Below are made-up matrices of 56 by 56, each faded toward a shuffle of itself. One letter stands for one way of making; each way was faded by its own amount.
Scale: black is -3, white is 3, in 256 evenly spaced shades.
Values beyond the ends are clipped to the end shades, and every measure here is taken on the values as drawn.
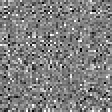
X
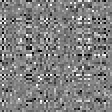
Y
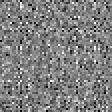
X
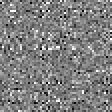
X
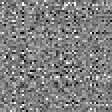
X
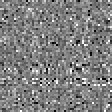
X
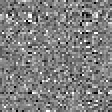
X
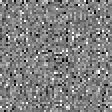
X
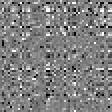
Y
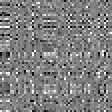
Y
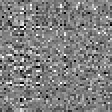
X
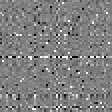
Y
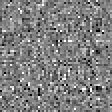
X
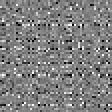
Y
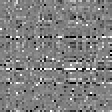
Y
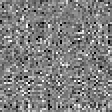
X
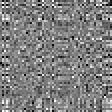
Y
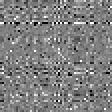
Y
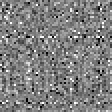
X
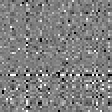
Y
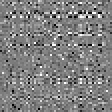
Y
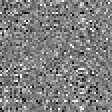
X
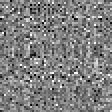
X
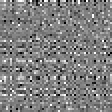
Y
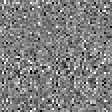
X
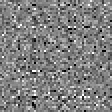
X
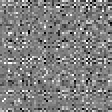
Y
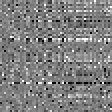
Y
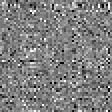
X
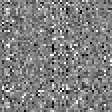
X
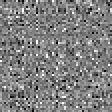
X
